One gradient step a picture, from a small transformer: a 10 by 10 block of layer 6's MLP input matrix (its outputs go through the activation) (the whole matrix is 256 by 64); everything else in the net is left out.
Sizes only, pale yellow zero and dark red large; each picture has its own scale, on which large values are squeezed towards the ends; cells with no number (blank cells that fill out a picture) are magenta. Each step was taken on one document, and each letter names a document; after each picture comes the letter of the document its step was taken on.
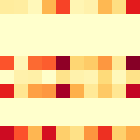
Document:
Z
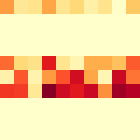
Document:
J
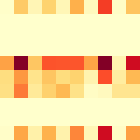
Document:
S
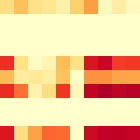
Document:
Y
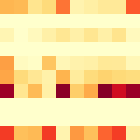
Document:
Y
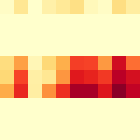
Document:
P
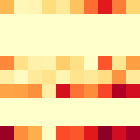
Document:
Y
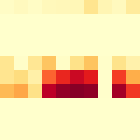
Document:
J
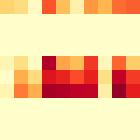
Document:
J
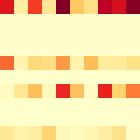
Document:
Z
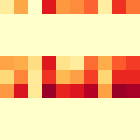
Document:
J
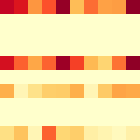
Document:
Z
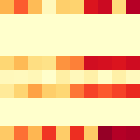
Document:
Y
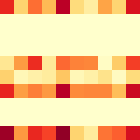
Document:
Z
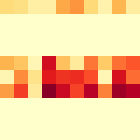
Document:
J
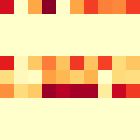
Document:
J
